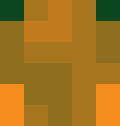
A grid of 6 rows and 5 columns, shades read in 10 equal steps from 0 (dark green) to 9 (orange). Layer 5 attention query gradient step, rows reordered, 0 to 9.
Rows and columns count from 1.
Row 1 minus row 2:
-5 -1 0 0 -5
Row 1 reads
0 6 7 6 0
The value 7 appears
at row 1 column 3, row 2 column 2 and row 2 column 3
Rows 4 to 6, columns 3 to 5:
5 6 6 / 5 6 9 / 5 6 9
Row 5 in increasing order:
5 5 6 9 9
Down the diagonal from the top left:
0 7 6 6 9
